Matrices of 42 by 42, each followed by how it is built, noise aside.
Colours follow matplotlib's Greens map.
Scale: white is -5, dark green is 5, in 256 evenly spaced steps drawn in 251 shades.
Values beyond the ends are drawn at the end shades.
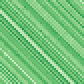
Toeplitz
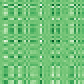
low rank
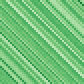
Toeplitz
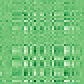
low rank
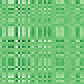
low rank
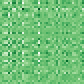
low rank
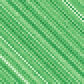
Toeplitz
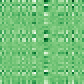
low rank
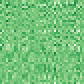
low rank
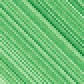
Toeplitz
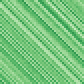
Toeplitz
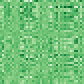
low rank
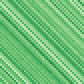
Toeplitz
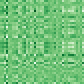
low rank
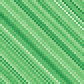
Toeplitz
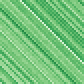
Toeplitz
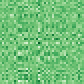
low rank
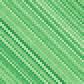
Toeplitz
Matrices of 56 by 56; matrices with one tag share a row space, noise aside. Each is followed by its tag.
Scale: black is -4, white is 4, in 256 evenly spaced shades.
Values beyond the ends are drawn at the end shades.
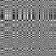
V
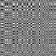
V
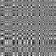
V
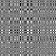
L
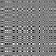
V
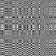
V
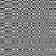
V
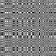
V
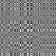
L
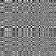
V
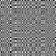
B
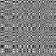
V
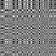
V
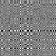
L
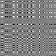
V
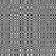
L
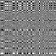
V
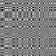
V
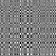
L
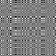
B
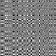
V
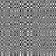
L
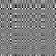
B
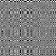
L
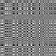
V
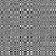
L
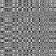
V
